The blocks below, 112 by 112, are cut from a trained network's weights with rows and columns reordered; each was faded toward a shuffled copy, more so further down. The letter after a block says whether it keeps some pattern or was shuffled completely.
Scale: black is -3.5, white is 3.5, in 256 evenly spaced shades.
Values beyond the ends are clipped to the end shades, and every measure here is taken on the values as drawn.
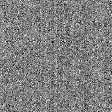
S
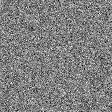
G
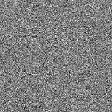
S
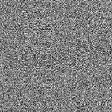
S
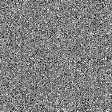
S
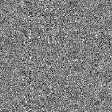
S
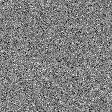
G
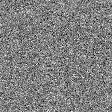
G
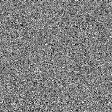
S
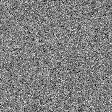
G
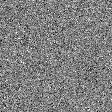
G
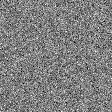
G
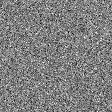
G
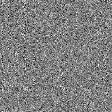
S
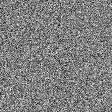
G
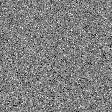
G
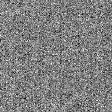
S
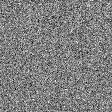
G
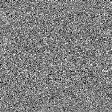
S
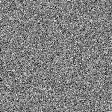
G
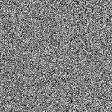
S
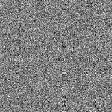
S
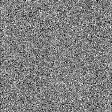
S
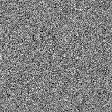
S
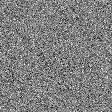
G
